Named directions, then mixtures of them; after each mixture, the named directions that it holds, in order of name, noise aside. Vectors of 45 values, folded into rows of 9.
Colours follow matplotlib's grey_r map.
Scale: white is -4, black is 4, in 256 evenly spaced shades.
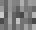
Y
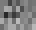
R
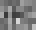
R, Y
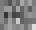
R, Y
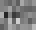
R, Y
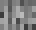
Y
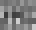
R, Y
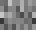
R, Y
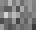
R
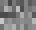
R, Y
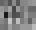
R, Y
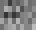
R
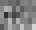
R, Y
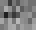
R
